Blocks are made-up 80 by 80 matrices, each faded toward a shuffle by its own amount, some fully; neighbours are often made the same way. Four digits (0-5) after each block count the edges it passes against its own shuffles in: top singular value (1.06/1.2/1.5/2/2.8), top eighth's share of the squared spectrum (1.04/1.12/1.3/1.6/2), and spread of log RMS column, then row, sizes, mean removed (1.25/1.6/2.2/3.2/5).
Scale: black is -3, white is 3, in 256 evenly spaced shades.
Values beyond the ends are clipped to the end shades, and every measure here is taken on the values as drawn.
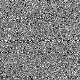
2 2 0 3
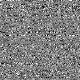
1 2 0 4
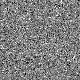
0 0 0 0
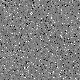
1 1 0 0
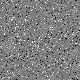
2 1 0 0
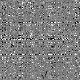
4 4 3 3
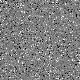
2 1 0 0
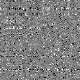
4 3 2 2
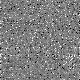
2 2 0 1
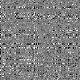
4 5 3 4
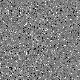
2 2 1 1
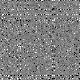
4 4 2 3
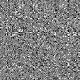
4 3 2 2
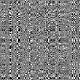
5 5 4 3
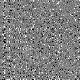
4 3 2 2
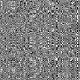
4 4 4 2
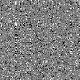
4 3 2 1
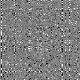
4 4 3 2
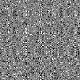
4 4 2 2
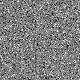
1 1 0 0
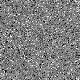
2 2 0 0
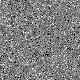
2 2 0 0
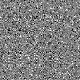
4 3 2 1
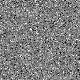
3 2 0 1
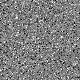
0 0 0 0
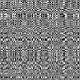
5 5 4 4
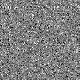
3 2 1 1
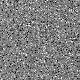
2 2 0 0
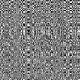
5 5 4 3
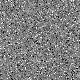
0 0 0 0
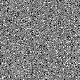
3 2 0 0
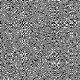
4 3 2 2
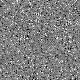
2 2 0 0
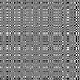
5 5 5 4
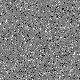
0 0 0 0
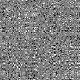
4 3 2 2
